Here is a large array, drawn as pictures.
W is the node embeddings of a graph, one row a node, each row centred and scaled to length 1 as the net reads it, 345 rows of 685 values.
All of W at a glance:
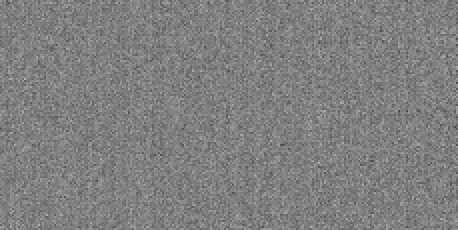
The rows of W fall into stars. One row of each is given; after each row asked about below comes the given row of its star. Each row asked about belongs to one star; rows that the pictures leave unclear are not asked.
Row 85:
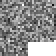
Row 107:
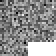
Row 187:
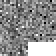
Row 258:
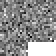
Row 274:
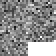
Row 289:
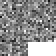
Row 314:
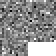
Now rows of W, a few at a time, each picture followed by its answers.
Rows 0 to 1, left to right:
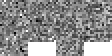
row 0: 314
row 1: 107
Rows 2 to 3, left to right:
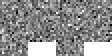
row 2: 274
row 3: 85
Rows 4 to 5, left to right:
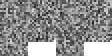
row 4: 274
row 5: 85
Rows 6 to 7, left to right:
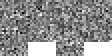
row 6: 258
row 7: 274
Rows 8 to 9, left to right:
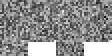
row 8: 314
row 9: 274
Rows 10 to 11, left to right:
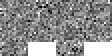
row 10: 258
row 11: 107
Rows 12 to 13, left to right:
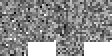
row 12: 258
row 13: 107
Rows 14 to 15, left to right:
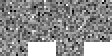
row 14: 314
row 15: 274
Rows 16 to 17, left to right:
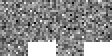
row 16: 289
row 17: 314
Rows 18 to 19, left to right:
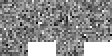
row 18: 85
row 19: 107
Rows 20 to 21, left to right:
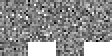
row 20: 258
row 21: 274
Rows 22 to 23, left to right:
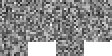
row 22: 85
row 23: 187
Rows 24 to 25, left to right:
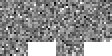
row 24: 258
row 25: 289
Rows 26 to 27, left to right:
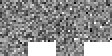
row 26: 274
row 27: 107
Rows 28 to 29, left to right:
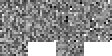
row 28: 274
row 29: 107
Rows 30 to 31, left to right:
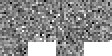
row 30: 187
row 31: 85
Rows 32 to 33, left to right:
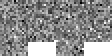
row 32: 258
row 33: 107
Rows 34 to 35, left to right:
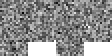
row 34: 258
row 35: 187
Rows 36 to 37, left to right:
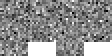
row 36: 258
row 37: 274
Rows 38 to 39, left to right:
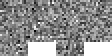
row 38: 107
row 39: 187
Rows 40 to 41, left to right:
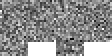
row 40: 107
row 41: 289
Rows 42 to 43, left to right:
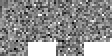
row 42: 258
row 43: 289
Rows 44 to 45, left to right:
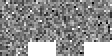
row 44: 289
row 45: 187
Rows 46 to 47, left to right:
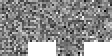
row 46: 187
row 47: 258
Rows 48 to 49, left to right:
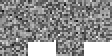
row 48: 258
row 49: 107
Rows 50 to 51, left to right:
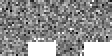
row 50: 314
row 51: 258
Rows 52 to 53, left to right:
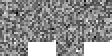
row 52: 274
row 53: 258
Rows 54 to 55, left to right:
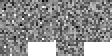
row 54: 85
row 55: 289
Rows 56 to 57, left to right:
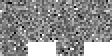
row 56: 187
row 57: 187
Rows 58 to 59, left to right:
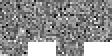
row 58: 187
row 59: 85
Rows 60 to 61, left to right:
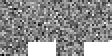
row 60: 289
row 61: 289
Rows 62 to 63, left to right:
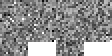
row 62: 85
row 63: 85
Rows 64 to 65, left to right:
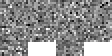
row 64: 289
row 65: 258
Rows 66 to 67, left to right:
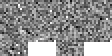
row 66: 187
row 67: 258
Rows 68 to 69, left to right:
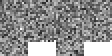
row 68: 107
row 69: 107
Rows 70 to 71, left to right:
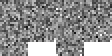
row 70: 258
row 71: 258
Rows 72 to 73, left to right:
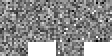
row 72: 107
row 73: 274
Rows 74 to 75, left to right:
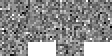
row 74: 258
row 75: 314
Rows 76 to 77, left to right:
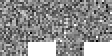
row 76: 289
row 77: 274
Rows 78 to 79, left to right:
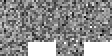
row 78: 258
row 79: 107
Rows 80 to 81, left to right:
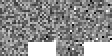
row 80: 274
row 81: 187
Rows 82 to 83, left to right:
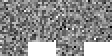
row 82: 187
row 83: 314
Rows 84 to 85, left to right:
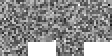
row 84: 107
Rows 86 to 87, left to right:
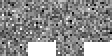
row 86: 85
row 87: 274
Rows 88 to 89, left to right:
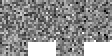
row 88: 314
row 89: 258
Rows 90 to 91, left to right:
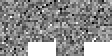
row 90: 258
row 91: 85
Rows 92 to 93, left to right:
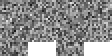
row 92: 85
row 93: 85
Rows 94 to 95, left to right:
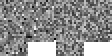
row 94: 107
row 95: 274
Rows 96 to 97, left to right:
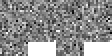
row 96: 289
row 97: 274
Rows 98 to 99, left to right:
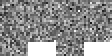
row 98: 85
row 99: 289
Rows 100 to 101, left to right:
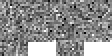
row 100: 289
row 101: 187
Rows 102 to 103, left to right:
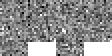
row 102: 258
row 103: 289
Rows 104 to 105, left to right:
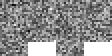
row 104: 85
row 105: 107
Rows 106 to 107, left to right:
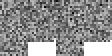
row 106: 258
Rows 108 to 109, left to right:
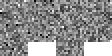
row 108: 187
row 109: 289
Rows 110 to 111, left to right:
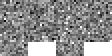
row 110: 107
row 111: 274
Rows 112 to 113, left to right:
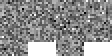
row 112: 187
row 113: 314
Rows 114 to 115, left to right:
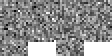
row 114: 314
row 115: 187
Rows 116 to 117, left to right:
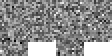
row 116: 289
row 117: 289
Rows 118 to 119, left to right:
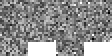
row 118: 107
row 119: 289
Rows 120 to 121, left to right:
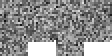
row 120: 85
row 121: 258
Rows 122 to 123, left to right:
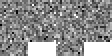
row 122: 274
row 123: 258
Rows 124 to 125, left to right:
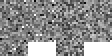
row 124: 187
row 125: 187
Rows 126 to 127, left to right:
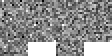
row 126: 85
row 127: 289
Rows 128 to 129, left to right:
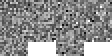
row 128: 107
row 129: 314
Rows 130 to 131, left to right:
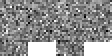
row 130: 289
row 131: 289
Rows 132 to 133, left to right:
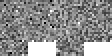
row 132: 187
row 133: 289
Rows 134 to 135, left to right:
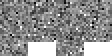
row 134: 107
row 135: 85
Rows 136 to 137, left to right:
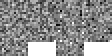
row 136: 258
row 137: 274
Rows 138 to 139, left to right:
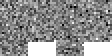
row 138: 289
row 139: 187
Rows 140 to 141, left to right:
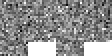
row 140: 289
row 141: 289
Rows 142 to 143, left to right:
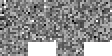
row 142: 314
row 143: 258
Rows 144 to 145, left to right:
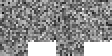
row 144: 107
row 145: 187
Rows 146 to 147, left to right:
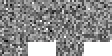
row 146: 289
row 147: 274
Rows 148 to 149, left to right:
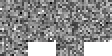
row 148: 258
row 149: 289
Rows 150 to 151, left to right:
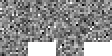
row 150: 258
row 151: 85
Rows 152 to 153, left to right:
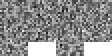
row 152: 314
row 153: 314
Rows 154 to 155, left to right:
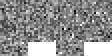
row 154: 107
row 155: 314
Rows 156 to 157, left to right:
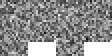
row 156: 274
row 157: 85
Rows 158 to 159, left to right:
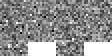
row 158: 187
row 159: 187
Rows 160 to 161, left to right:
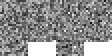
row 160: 314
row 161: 289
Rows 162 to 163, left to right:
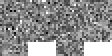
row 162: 314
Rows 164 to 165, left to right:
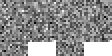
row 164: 289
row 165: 274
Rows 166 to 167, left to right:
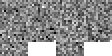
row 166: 274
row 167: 274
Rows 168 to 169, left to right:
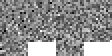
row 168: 258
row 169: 314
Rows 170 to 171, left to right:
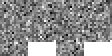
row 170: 274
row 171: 107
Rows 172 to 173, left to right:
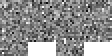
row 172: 274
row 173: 107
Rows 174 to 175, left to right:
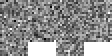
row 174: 274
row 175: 187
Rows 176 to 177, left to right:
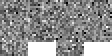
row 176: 274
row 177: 187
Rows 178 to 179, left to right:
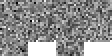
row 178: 314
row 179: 187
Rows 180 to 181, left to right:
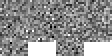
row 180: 314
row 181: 107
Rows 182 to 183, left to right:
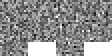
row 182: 258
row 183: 314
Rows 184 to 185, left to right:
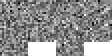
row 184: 314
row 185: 85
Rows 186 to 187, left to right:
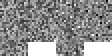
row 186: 258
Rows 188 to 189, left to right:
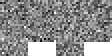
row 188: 274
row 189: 258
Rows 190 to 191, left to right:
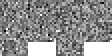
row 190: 258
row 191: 274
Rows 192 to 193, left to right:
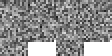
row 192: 258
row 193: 258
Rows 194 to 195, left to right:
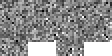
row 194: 85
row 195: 258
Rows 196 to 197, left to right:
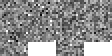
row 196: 85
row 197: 314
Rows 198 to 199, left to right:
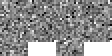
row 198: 314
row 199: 107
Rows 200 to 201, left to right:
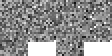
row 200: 289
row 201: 107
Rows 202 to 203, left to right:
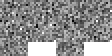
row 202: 85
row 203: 258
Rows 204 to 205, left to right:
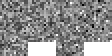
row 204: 314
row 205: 85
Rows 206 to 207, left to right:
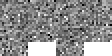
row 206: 258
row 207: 85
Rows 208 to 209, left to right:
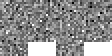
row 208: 289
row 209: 314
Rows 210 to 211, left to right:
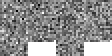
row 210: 274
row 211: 314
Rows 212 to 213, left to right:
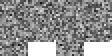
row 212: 258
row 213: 314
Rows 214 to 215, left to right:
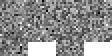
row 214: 85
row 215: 85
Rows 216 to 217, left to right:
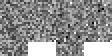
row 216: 187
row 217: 85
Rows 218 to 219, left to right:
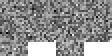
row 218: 107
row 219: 274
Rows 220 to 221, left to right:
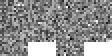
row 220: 107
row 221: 289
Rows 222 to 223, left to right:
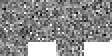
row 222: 85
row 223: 258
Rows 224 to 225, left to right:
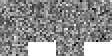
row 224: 314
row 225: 274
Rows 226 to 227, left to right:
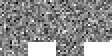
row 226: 314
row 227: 289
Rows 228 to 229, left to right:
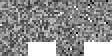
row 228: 258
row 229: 187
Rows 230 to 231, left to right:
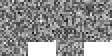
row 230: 258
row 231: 107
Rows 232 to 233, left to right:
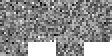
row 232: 107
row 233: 274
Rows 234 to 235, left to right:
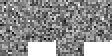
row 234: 274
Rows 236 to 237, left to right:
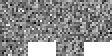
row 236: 289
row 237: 274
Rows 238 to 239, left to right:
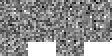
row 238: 107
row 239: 107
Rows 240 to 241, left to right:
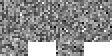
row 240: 314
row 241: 314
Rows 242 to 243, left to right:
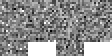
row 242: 289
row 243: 289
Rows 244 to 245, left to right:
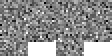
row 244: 274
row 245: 274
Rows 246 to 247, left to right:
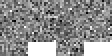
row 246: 274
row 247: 107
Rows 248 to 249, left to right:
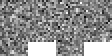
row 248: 85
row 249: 289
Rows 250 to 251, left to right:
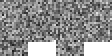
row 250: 289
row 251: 314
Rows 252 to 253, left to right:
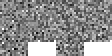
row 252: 258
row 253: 187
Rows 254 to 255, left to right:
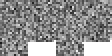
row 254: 274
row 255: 274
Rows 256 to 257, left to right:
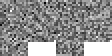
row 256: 274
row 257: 107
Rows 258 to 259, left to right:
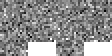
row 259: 258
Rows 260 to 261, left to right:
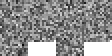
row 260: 107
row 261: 289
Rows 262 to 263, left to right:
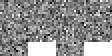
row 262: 258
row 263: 314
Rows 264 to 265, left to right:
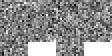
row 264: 289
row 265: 107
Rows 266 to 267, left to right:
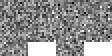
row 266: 258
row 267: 314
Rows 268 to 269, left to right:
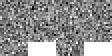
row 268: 107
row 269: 187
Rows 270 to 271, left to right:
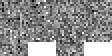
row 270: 314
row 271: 85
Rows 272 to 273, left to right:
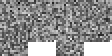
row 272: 85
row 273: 274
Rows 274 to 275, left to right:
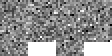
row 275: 85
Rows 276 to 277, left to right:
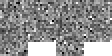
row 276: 107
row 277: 107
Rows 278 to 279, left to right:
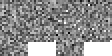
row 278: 85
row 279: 274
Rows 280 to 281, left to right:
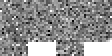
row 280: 187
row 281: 289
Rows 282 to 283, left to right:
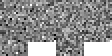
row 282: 107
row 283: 289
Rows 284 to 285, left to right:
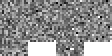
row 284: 314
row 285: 187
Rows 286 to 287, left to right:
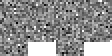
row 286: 107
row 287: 314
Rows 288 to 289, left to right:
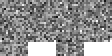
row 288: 107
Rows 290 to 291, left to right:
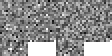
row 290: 289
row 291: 314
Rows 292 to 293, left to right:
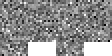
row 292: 289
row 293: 85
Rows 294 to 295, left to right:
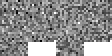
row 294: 274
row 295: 289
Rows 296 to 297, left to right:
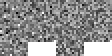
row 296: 274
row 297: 85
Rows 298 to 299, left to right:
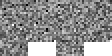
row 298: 85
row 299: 289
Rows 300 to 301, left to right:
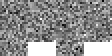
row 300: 274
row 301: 107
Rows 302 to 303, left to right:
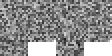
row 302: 289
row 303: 289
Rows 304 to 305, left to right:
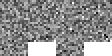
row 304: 258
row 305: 258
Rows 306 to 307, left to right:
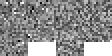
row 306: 107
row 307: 314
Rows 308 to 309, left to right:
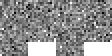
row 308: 258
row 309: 85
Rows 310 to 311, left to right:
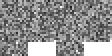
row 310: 289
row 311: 274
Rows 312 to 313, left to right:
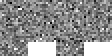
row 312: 187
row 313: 289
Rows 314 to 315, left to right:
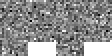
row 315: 289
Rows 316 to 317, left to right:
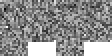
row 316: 274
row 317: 107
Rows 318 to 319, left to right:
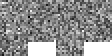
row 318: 289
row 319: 314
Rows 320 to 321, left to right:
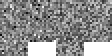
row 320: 274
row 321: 85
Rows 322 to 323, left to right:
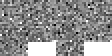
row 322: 85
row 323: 187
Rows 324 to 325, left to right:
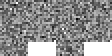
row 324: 187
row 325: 258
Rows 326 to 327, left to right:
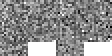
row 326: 289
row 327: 314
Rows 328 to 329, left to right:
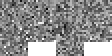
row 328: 85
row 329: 107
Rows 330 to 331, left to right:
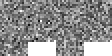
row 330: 289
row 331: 85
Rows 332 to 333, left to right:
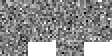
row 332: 289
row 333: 314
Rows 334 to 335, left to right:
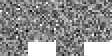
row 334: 187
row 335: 289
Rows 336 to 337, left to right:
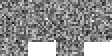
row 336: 314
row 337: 289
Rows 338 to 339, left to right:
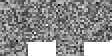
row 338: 258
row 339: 314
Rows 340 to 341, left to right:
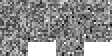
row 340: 314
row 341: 107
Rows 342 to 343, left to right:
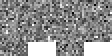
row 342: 289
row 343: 274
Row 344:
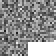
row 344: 289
